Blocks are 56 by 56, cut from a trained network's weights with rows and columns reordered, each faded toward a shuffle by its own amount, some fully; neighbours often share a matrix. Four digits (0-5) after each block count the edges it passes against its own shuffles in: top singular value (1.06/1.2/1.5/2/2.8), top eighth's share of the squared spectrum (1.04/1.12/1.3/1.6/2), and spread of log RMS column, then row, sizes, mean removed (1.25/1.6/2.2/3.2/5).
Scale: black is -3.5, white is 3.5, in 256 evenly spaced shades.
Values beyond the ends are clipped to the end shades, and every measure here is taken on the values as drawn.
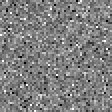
0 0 0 0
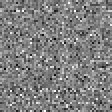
1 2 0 2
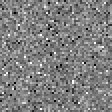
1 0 0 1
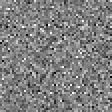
1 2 0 2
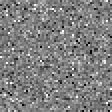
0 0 0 0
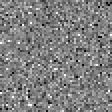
0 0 0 0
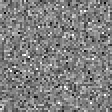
0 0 0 0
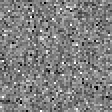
0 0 0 0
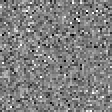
1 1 0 1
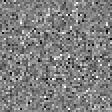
1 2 0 2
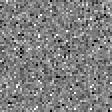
0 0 0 0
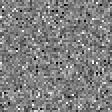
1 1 0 0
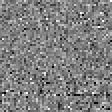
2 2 0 2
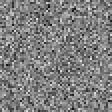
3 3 1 0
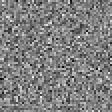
3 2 1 0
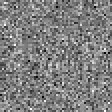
3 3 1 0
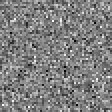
1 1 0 0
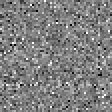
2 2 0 0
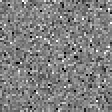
0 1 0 0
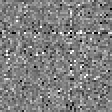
2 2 1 1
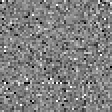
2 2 0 1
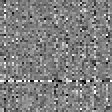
3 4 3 1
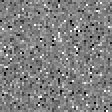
0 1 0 0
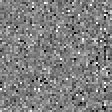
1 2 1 0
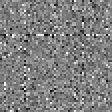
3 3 2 1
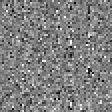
1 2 2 0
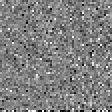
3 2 1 1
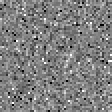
1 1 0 0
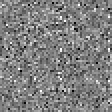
1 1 1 0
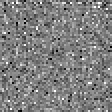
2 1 0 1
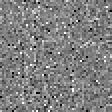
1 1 1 0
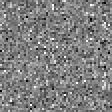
1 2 2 0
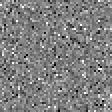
1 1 1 0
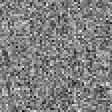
3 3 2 0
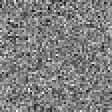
1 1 0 0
